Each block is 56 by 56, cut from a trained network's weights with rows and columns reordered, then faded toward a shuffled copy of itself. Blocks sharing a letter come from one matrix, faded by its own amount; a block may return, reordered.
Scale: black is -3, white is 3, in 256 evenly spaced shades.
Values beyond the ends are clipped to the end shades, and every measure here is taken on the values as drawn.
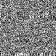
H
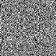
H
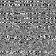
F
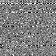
F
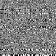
F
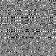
F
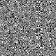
H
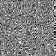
H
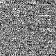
H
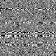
F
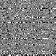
F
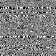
F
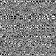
F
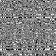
F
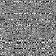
F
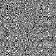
H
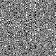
H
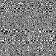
F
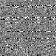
F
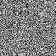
H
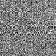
H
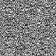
H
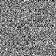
H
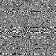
F
